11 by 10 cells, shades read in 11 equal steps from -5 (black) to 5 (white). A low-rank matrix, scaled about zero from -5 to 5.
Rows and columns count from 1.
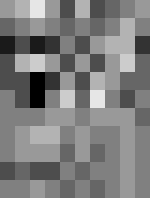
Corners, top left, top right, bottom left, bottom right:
1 1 0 0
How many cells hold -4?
2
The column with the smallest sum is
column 1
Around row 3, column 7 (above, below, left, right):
-1 -2 -2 2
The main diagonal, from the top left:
1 0 -4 1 1 -1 1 0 1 0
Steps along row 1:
up up down down up down up up up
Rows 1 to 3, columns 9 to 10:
0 1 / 2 0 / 2 -3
